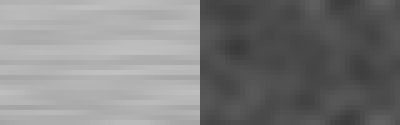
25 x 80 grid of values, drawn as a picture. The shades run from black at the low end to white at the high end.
The table splits into one row of 2 panels. Panel 1,1: high, streaked across, faint in contrast. Panel 1,2: low, blotchy, faint in contrast.
